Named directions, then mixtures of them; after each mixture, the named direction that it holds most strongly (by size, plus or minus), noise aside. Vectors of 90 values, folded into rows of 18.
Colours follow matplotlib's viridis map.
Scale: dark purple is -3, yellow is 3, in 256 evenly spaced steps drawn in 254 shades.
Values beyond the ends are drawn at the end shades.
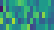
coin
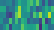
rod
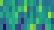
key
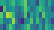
coin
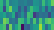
rod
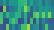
coin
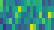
key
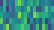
rod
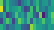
coin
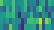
rod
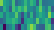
key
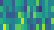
key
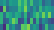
coin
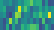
rod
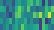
rod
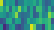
key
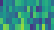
key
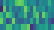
coin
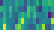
key
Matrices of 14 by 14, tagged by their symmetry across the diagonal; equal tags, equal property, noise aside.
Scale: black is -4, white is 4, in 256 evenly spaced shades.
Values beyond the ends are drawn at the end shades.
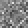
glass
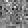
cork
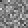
glass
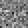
cork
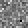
glass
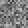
cork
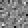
glass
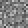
glass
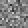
cork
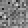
glass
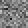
cork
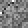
glass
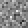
glass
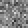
cork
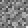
glass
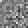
glass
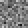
cork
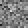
cork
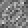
glass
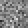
cork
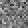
cork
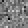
cork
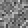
glass
